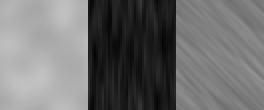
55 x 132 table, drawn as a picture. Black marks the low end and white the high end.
It is made of 1 by 3 panels. Panel 1,1: high, smooth, faint in contrast. Panel 1,2: very low, streaked downward, faint in contrast. Panel 1,3: middling, slanting down to the right, faint in contrast.
